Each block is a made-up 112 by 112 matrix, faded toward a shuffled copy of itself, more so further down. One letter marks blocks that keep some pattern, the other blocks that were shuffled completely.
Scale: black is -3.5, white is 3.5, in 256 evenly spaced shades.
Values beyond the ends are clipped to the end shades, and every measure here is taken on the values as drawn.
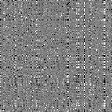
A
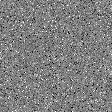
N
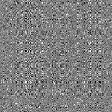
A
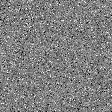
N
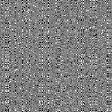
A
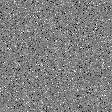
N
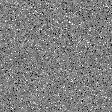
N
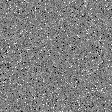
N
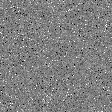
N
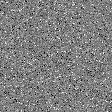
N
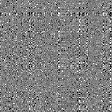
A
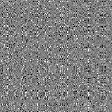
A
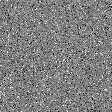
N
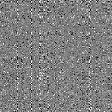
A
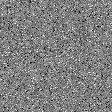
N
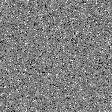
N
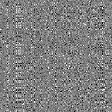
A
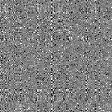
A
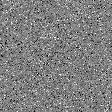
N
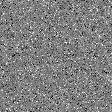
N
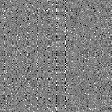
A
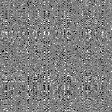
A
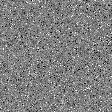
N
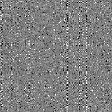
A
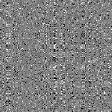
A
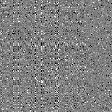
A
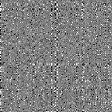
A
